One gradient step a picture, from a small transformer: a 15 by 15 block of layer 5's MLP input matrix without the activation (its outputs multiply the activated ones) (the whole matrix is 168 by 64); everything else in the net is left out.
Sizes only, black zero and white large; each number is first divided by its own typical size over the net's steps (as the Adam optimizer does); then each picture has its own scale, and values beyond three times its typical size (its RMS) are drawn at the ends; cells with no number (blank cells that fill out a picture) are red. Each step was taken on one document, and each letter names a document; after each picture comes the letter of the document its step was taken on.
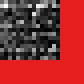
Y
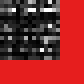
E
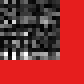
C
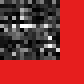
C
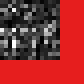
C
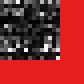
E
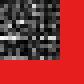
Y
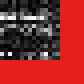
C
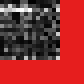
E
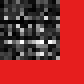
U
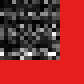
C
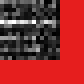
Y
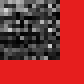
Y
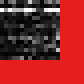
E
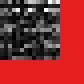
E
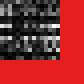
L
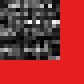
Y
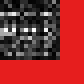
C
